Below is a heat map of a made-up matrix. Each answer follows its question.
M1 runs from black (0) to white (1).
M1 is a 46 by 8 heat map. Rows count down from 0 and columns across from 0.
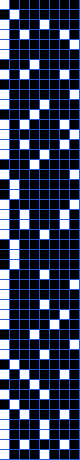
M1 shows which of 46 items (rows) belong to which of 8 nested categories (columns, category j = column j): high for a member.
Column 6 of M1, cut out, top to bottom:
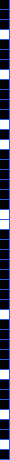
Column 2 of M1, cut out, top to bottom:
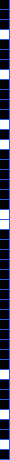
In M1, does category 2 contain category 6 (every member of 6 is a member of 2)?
no
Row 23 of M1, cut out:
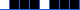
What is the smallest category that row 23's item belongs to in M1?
4
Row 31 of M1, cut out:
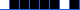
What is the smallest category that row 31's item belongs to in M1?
6
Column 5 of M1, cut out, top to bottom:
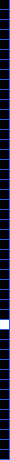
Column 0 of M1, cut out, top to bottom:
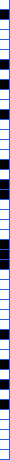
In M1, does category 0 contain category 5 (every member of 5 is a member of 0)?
yes
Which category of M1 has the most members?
0
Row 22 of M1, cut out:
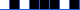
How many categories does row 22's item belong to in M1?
3
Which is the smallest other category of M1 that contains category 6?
0
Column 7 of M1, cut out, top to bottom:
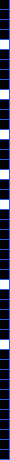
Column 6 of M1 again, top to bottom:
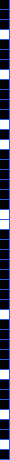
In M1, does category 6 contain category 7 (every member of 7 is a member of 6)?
no
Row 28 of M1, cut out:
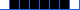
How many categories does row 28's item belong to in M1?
2
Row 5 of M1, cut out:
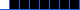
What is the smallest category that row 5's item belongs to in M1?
0
